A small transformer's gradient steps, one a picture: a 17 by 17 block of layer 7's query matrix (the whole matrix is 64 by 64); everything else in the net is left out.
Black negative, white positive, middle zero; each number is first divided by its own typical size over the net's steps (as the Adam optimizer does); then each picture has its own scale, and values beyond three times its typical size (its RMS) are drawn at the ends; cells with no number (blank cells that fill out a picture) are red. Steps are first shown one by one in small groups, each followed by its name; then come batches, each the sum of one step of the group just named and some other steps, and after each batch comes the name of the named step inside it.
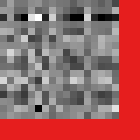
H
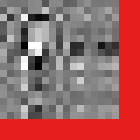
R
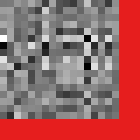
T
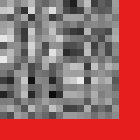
T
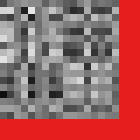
T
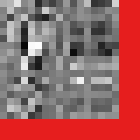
R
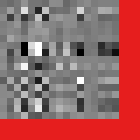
R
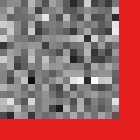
T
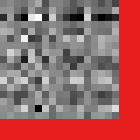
H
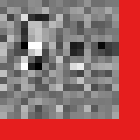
R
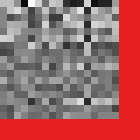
T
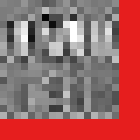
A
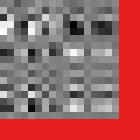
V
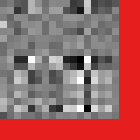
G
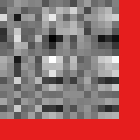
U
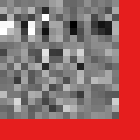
V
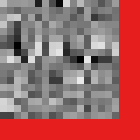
G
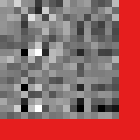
U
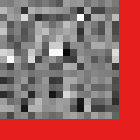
A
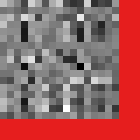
G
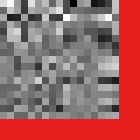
U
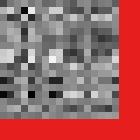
U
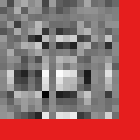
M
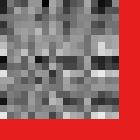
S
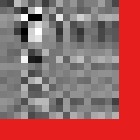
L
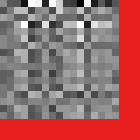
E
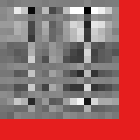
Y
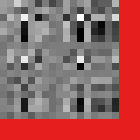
L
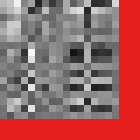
Y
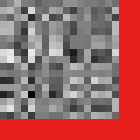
L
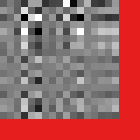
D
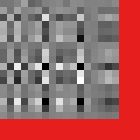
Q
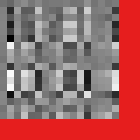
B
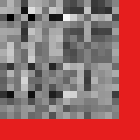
B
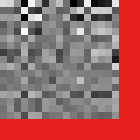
D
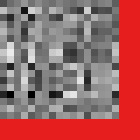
B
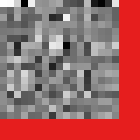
B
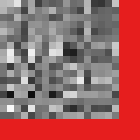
B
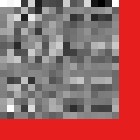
D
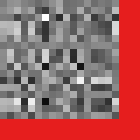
Q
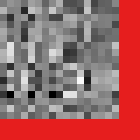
B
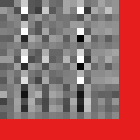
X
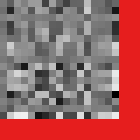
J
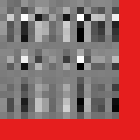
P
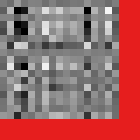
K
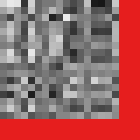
J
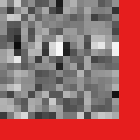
J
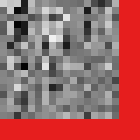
K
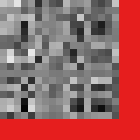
P
